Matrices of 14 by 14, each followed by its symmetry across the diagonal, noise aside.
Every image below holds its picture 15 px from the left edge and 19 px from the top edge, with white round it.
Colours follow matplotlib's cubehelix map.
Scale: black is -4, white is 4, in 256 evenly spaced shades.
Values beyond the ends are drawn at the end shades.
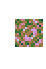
symmetric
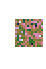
antisymmetric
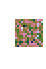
antisymmetric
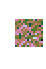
neither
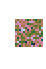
neither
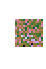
neither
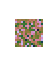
neither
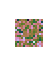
neither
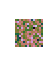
neither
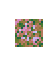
symmetric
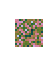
symmetric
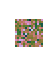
antisymmetric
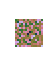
symmetric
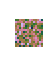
neither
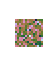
neither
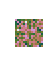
symmetric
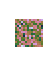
antisymmetric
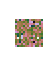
antisymmetric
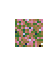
antisymmetric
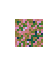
symmetric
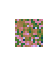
antisymmetric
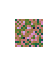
symmetric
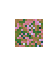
antisymmetric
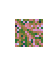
antisymmetric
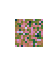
neither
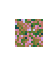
antisymmetric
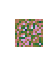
symmetric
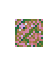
symmetric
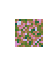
symmetric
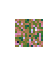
neither
